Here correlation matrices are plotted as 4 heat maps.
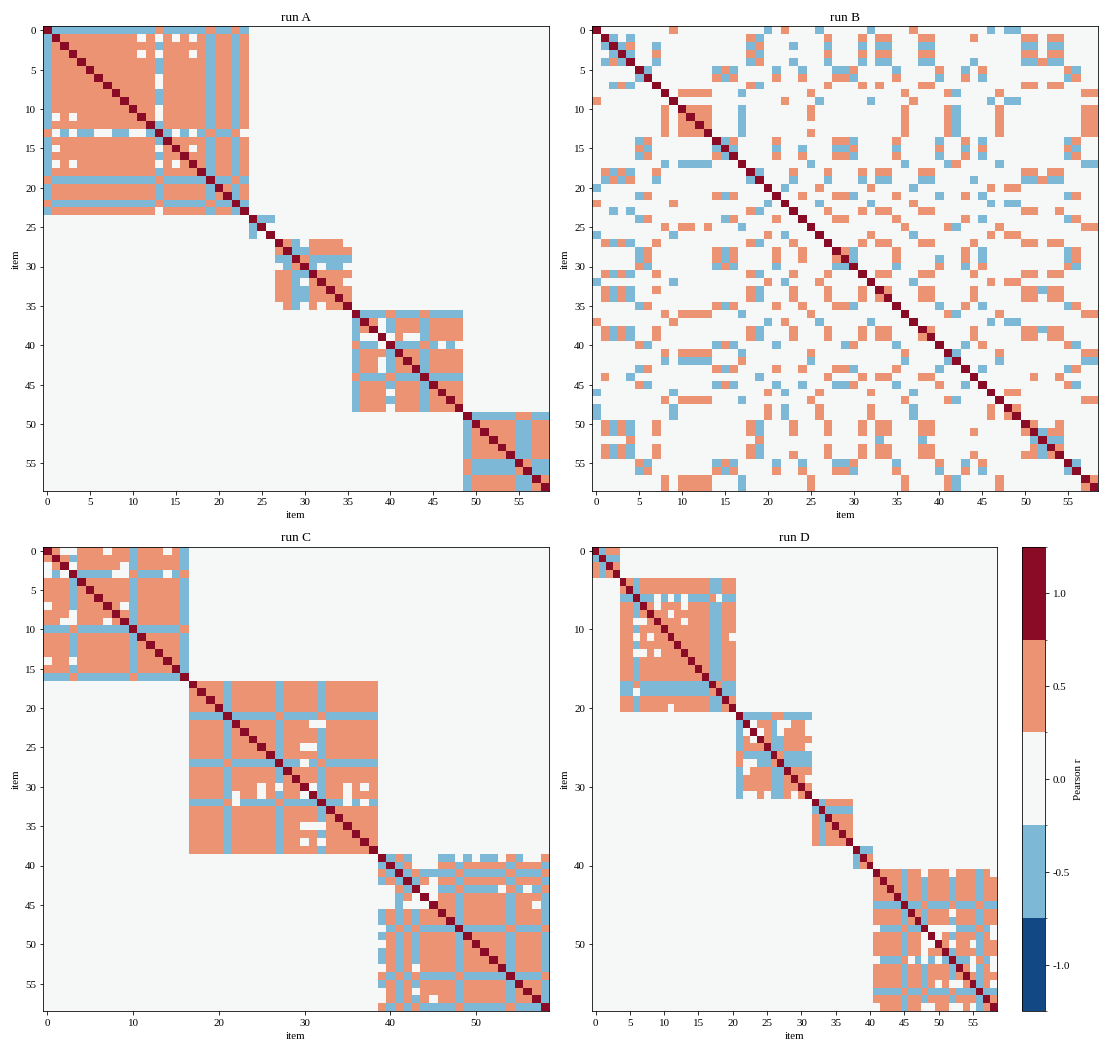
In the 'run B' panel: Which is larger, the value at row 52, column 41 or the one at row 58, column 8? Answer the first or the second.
the second
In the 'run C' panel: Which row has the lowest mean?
21
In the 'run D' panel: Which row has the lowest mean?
18
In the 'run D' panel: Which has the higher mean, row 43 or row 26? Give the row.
43
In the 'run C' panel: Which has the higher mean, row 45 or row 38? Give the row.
38
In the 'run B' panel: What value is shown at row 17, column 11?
-0.5
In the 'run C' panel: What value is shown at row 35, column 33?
0.5
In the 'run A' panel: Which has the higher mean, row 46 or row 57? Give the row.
46
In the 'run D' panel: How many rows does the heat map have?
59
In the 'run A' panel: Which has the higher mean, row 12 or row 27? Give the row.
12
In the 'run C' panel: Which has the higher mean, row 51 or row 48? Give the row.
51
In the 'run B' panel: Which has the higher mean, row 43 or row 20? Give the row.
43
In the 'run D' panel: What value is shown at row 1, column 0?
-0.5
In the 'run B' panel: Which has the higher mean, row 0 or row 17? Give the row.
0
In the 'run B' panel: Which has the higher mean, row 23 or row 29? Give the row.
23
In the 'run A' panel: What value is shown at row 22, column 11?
-0.5
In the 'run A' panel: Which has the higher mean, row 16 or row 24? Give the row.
16
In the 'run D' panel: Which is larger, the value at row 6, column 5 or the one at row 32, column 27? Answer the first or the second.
the second
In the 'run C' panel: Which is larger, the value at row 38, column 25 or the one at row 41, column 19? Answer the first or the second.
the first
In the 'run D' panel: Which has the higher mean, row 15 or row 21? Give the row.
15
